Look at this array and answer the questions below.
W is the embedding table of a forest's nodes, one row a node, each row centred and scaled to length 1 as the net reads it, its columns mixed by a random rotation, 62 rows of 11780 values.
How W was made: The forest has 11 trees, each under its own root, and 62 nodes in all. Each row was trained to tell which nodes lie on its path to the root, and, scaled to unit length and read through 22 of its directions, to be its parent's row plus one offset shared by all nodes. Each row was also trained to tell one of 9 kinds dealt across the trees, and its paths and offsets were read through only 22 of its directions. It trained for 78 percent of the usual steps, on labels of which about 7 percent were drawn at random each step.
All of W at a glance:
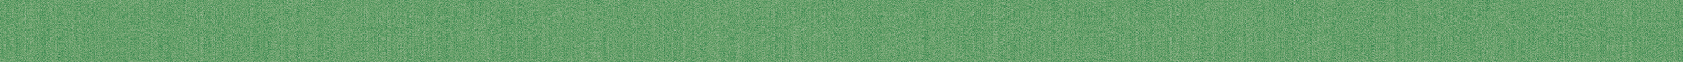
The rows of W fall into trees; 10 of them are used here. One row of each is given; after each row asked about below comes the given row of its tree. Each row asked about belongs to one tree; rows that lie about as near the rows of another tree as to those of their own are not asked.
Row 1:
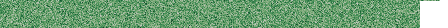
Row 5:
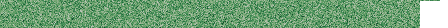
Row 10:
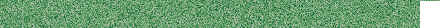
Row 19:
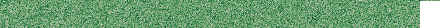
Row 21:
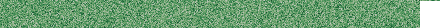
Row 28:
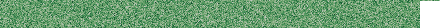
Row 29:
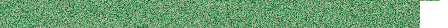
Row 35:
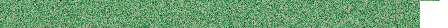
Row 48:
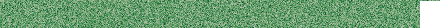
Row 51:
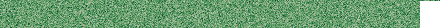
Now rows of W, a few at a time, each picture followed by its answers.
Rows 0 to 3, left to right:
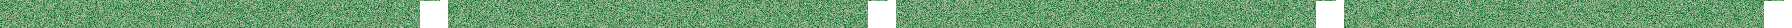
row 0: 10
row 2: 10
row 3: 19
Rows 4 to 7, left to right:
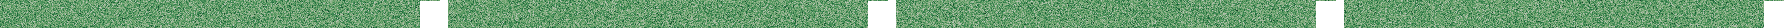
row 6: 10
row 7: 1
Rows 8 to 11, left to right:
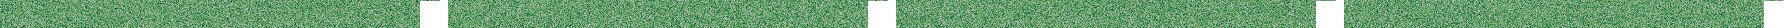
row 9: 48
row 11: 48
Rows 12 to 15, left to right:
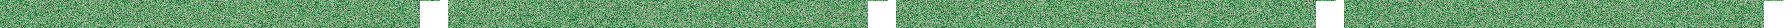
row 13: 48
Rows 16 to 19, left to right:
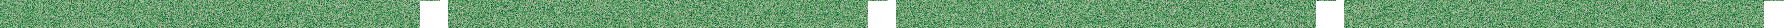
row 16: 29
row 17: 19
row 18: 1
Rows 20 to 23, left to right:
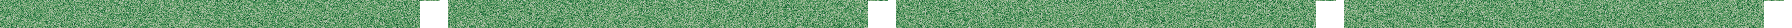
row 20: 21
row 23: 5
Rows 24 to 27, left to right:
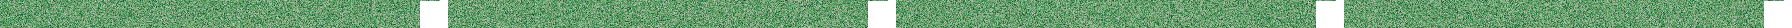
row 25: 1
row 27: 35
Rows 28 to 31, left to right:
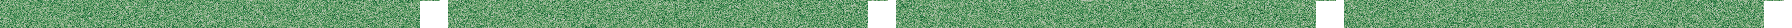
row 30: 29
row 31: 21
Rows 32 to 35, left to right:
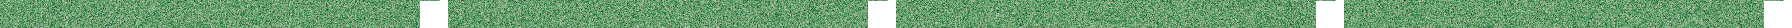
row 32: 28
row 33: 1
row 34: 21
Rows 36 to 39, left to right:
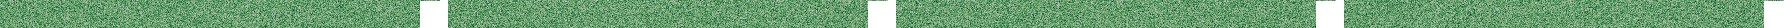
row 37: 21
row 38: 21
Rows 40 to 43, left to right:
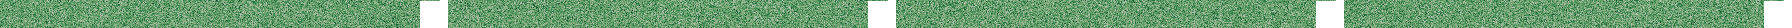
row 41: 51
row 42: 19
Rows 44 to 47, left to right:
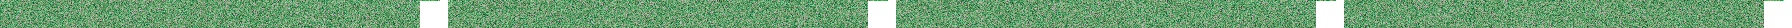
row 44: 51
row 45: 48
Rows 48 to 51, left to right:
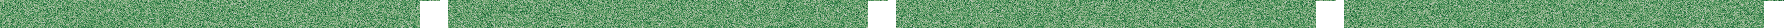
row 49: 19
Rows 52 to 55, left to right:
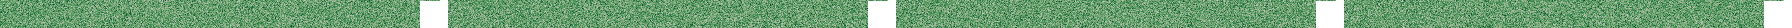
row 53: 35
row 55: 35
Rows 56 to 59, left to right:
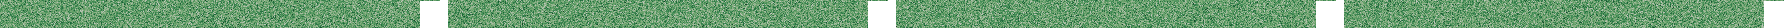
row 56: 5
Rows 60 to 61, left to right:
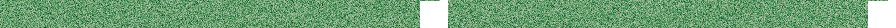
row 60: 35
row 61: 5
